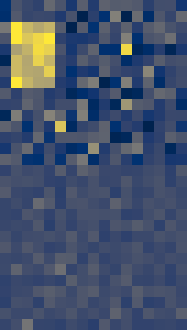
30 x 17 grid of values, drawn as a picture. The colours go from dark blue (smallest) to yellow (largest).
The ninth with the highest average is the top left. A horizontal seam about 50% of the way down splits the table, and the bottom part is calmer. In the top left lies a patch that is higher than the rest. The halves do not mirror each other. No regular stripes run through it.
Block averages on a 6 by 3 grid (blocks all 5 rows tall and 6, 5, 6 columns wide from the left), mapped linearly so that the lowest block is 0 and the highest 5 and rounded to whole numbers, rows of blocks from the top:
5 0 1 / 4 0 1 / 1 1 0 / 1 1 1 / 1 1 1 / 1 1 1
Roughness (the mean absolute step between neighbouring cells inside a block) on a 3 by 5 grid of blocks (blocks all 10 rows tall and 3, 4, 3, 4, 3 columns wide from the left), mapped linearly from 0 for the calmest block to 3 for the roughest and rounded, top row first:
32231
12110
00000
